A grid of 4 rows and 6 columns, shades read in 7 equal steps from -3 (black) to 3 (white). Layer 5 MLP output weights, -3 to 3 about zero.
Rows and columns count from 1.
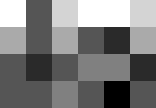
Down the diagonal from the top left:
3 -1 -1 -1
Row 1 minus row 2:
2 0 1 4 5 1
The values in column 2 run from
-2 to -1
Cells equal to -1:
9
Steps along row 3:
down up up same down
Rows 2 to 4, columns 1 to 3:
1 -1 1 | -1 -2 -1 | -1 -1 0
